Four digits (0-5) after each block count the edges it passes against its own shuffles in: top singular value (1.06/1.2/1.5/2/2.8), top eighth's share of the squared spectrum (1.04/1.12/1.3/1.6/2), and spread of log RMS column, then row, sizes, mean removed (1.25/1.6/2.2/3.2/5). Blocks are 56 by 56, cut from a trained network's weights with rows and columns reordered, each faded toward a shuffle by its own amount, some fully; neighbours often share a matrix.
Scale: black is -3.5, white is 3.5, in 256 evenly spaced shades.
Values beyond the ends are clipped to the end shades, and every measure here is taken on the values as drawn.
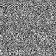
3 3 0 2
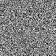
3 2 0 1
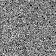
1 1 0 0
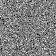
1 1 0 0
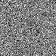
1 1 0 0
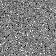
0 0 0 0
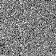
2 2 0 0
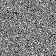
0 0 0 0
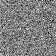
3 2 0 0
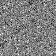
0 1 0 0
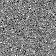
0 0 0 0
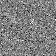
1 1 0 0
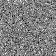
1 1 0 0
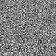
3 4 1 2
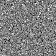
1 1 0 0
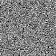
2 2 0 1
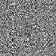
3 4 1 2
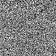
0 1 0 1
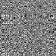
4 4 2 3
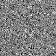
3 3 1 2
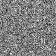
2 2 0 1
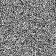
0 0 0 0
